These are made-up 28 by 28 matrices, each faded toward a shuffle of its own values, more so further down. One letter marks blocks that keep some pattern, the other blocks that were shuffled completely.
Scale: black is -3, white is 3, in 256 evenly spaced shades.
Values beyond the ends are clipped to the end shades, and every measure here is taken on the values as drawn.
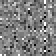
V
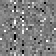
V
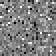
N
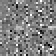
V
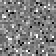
N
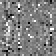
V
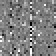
V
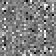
V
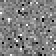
N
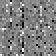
V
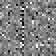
V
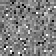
N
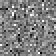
N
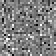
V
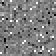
N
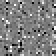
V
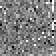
V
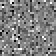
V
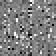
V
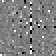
V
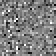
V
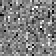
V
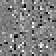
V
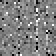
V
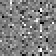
V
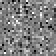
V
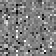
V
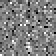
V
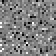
N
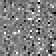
V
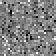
N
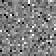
N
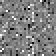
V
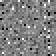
V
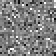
N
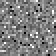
N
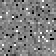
N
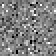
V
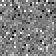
N
